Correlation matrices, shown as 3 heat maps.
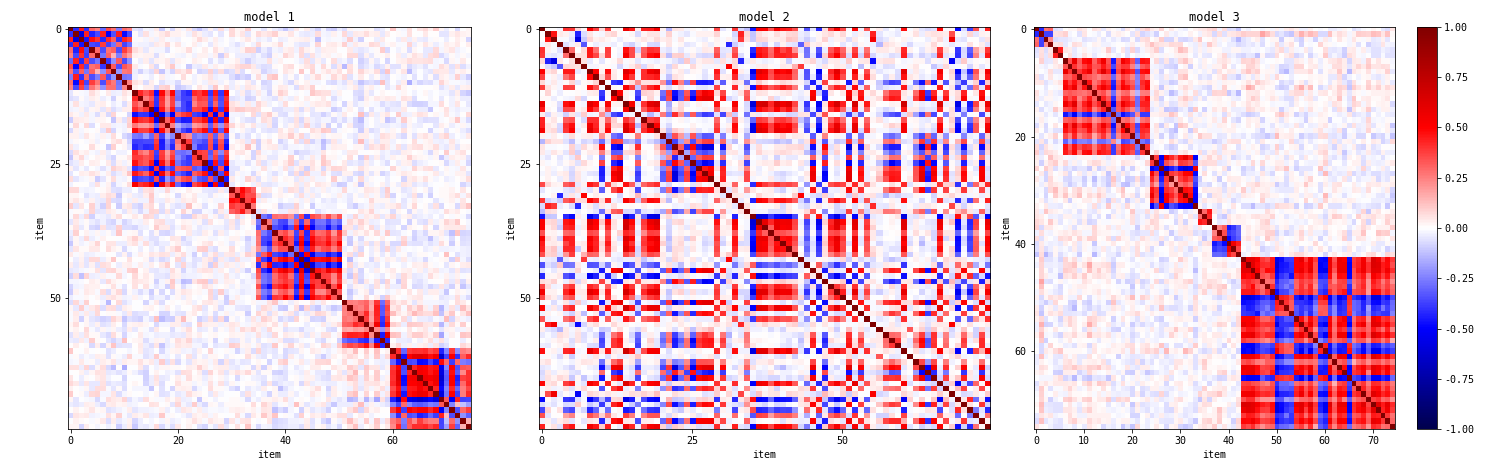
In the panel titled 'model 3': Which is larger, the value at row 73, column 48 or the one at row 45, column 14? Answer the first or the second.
the first
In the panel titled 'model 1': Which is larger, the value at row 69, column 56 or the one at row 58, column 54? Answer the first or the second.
the first
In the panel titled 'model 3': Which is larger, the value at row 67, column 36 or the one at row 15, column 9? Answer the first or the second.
the second
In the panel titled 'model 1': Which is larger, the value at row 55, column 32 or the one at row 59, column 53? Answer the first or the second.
the second
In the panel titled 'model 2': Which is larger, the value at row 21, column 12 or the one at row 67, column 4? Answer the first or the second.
the first
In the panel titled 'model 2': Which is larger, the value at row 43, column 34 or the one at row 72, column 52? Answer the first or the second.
the second
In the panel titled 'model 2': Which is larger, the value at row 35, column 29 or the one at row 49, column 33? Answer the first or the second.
the second
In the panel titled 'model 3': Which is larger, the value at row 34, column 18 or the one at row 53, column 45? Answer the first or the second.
the first
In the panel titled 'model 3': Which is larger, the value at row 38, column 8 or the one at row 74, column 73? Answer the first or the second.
the second
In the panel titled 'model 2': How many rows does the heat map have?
75
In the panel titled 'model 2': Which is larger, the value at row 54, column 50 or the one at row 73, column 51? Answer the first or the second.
the second
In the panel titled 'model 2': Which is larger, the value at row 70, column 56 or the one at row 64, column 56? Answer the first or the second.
the first
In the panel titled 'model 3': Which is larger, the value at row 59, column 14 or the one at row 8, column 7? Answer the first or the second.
the second
